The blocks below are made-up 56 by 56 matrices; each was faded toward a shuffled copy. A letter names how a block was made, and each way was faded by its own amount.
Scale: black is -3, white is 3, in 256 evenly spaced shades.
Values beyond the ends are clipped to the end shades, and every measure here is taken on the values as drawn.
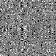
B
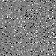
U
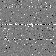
U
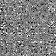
B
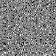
B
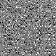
B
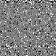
U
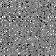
U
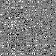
U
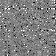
U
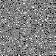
B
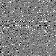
U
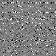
U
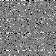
U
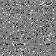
U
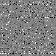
U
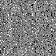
B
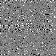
U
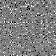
U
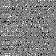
U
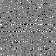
U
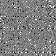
U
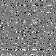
U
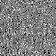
B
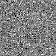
B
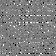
U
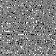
U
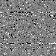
U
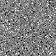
B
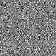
B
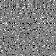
U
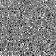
B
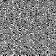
B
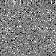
B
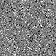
B
